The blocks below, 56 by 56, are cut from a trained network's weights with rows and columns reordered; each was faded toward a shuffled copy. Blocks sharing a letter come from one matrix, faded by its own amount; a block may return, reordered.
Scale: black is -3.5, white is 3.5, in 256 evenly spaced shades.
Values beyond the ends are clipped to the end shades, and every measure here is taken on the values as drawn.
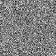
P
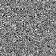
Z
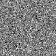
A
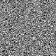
P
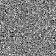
A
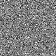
Z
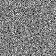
A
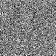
Z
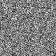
P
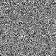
Z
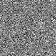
Z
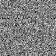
Z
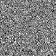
P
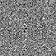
P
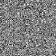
P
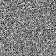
A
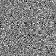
Z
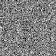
Z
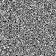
A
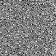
Z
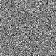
P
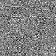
P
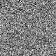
Z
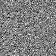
A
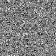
P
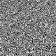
A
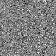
A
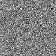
P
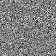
A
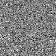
Z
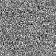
P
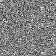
Z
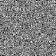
P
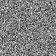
A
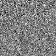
Z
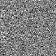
P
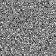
Z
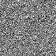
A
